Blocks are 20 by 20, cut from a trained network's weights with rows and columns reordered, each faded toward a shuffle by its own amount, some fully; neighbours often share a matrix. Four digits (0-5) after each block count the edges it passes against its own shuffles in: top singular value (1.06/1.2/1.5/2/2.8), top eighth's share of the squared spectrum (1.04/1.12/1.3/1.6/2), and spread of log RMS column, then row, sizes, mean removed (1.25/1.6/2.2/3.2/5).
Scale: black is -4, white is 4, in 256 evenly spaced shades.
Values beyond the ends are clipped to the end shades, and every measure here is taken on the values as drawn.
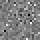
1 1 0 0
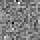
0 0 0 0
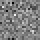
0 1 0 0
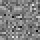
2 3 0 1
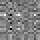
3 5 1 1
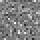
0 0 0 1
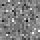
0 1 0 0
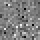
1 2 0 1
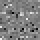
2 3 0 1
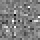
2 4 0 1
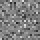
2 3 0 0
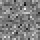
2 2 0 0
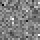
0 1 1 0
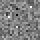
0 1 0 0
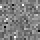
0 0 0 0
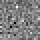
1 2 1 0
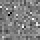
1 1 0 0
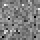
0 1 0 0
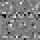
2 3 0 1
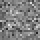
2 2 0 1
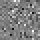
1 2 1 0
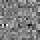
3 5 1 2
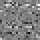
3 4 0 2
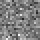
0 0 0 0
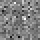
2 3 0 0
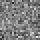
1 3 0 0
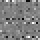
3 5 1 2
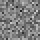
0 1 0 0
